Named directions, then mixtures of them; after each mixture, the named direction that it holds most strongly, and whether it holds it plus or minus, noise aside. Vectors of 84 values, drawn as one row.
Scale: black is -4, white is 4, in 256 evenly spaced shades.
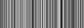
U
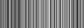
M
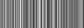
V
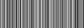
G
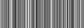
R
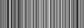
M, plus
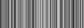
U, plus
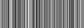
R, plus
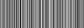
G, plus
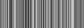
R, minus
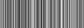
U, minus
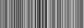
V, minus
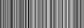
R, minus
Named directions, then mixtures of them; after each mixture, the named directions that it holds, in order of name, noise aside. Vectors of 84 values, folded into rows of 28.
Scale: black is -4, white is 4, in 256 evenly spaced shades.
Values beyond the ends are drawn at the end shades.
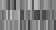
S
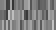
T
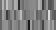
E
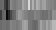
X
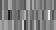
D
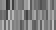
T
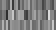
E, T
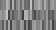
S, T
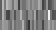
D, E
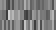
D, T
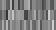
E, T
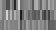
E, S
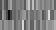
D, X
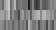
S, X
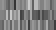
S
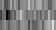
E, X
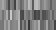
S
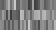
S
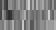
D, X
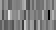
D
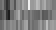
S, X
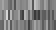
S, T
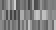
S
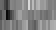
X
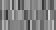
E, T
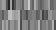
S, T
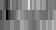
X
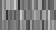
E, S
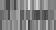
S, X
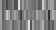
E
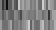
E, X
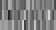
D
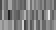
D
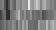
S, X
